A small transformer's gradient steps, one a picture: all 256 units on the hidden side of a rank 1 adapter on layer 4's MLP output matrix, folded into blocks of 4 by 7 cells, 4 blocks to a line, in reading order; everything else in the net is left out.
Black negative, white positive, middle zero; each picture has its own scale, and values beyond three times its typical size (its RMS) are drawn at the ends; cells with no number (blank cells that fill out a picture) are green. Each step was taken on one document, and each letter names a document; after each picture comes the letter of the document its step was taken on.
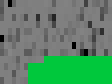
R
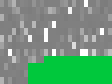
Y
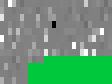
R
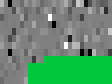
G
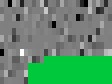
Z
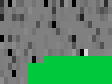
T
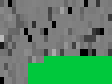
Y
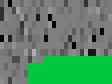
Y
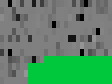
Z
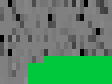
Z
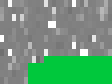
T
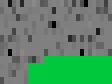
Z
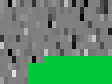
T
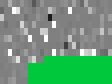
Y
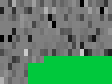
G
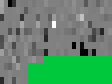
R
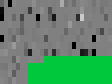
R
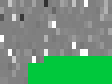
T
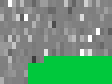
Z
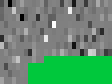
Y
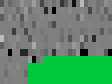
G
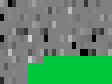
Y
